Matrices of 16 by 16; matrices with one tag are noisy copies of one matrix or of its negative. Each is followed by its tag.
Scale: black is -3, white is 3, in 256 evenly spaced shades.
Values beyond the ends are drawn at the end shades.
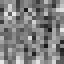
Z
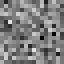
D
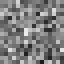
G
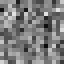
Z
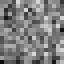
Z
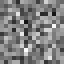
G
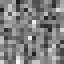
Z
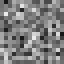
D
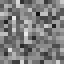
G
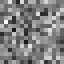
G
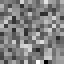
G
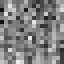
Z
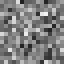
G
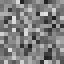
G
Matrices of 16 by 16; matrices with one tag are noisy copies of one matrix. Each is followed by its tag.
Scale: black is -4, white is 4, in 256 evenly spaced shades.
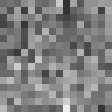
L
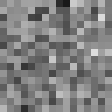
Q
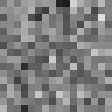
Q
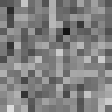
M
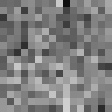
L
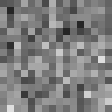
M
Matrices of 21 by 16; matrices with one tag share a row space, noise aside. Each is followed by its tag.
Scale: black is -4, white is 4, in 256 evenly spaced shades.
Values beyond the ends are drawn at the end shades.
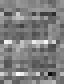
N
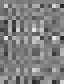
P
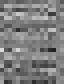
N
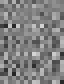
P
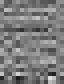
N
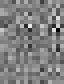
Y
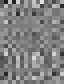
P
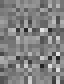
Y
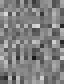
P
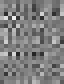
P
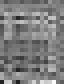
N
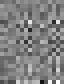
Y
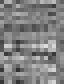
N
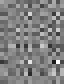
Y
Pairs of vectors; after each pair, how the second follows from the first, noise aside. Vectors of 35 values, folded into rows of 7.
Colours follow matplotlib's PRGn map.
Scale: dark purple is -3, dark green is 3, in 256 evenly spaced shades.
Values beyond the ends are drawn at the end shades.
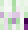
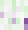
shrunk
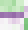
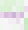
shrunk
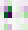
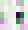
reversed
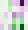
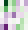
reversed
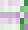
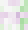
shrunk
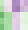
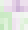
shrunk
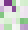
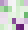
reversed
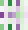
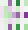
reversed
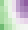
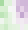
shrunk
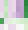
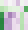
reversed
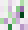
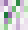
reversed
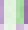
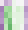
reversed
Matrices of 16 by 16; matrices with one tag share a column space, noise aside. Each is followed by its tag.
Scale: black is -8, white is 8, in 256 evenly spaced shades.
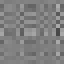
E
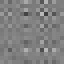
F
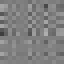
E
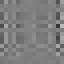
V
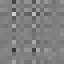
F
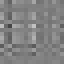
V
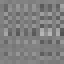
E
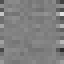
F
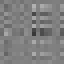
E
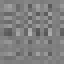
E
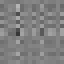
E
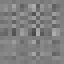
E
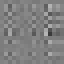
E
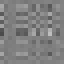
E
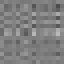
E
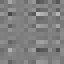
F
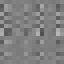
E
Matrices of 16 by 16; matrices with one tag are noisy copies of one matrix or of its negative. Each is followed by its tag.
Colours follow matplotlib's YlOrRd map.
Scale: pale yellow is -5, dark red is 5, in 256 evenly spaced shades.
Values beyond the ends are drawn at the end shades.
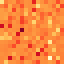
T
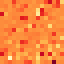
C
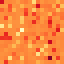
T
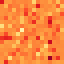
T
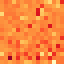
C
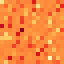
T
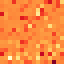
C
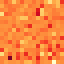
C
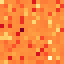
T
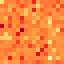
T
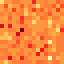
T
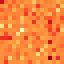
T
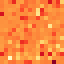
C
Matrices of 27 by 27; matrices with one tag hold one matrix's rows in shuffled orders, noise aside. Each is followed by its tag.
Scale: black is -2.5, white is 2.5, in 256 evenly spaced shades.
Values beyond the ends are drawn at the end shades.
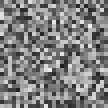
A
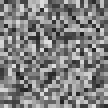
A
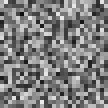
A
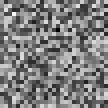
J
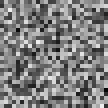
J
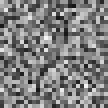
A
